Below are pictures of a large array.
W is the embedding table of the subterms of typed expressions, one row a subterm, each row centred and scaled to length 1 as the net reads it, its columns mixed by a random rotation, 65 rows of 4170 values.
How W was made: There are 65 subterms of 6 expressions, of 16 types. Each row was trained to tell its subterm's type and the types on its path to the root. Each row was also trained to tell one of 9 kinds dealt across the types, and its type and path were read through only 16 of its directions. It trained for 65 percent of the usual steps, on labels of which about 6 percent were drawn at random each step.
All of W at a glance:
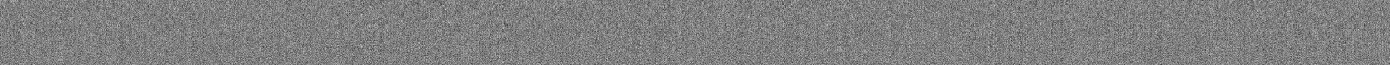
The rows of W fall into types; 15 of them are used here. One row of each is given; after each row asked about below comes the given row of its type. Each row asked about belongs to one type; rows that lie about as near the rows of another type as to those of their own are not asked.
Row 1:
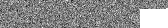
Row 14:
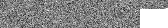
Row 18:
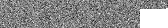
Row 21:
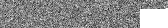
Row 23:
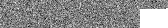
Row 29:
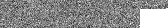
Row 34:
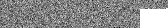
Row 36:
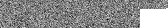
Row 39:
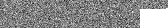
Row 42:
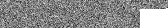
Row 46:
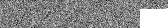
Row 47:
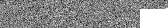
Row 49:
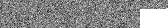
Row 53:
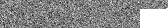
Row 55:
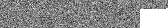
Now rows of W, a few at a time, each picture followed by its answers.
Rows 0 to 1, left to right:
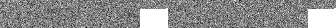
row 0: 21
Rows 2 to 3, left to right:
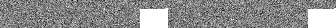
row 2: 36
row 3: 1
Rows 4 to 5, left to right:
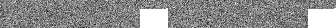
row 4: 1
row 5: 21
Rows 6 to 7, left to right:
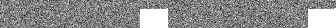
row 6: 46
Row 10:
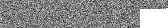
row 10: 23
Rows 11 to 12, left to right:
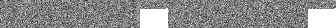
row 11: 34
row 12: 39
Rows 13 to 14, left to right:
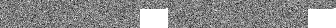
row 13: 34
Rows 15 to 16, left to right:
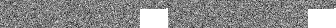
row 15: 14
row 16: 29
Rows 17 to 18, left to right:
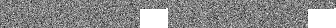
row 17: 55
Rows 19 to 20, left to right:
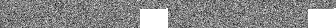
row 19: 34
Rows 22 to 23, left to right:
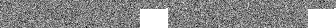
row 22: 36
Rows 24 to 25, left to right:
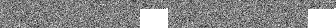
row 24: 46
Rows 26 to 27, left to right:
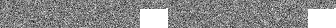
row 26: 39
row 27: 46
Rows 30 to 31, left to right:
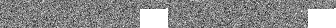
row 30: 55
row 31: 29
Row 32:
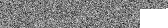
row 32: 36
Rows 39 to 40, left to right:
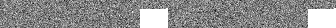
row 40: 1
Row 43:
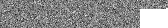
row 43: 47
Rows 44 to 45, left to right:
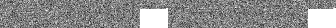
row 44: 14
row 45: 36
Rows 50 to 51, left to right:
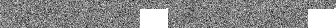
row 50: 46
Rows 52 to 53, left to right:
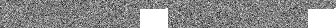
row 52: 34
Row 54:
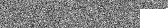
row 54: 39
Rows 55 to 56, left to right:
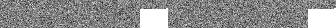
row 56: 39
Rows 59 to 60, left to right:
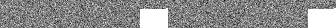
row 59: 39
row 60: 36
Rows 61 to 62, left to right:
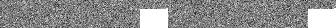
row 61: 34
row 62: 46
